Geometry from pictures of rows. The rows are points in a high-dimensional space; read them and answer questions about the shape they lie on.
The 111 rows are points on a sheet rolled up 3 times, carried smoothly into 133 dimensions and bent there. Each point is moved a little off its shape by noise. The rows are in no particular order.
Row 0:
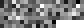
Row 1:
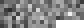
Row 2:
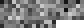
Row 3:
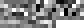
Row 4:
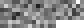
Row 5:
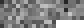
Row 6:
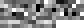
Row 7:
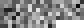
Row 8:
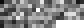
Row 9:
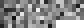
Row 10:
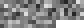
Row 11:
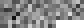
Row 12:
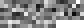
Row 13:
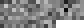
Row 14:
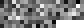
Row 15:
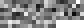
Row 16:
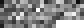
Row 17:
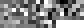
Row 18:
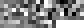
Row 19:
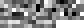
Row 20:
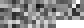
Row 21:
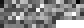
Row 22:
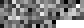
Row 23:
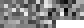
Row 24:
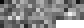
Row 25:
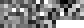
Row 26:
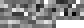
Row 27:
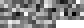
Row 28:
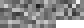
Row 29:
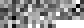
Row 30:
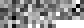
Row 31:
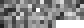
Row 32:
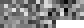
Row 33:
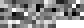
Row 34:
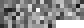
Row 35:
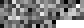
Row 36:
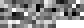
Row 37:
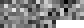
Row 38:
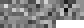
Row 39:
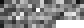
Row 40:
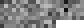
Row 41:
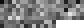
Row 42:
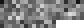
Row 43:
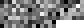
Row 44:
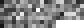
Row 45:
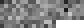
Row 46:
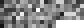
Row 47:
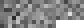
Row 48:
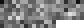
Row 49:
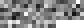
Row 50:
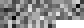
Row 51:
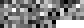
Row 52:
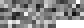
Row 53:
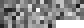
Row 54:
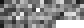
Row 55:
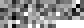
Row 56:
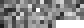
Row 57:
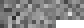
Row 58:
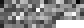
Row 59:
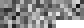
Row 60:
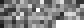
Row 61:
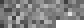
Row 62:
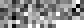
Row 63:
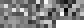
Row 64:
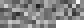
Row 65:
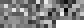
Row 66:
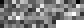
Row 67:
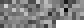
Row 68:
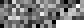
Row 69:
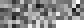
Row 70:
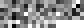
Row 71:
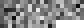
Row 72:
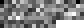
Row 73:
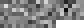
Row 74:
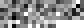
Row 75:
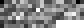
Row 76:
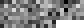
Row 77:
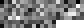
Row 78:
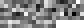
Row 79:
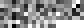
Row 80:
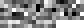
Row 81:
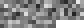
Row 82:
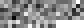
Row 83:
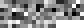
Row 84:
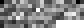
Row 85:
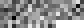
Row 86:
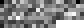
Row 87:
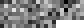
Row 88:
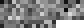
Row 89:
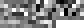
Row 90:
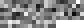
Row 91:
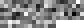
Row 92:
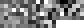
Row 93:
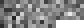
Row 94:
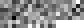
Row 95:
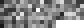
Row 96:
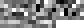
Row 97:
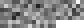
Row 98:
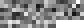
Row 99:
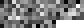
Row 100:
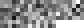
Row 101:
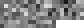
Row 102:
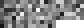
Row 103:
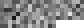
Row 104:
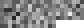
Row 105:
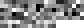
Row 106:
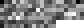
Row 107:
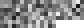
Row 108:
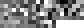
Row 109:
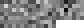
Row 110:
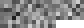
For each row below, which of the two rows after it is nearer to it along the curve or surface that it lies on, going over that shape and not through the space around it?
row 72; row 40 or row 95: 95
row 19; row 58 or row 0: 0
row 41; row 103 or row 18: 103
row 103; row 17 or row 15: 15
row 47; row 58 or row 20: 20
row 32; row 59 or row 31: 59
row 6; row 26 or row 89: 89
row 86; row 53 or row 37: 53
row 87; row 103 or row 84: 103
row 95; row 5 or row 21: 21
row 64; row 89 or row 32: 32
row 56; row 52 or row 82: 82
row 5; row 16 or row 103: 103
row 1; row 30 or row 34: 34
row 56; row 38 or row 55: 55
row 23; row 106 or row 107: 107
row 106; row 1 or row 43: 43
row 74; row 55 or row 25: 55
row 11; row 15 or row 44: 15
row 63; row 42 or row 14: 42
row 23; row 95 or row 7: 7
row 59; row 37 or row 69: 69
